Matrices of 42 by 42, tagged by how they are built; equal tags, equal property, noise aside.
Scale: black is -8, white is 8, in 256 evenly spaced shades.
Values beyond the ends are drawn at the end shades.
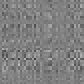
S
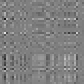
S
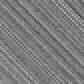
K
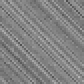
K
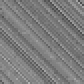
K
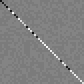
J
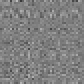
S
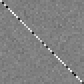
J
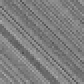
K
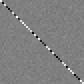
J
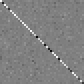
J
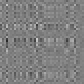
S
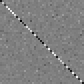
J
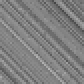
K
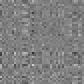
S
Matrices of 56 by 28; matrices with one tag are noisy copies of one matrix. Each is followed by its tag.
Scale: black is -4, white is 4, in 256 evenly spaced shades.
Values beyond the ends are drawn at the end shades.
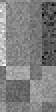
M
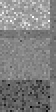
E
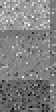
E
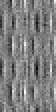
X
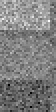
E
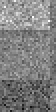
E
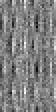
X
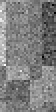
M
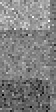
E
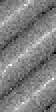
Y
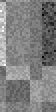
M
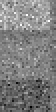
E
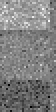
E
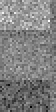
E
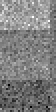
E
